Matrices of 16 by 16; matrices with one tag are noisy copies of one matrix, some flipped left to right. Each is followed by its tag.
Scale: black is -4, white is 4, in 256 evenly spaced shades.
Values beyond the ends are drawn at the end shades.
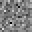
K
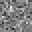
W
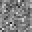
K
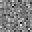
K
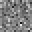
K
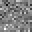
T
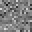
T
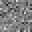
T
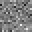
T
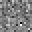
K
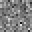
K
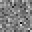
K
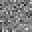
T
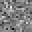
W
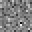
K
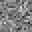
W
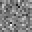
K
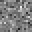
W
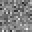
T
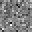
K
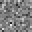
K
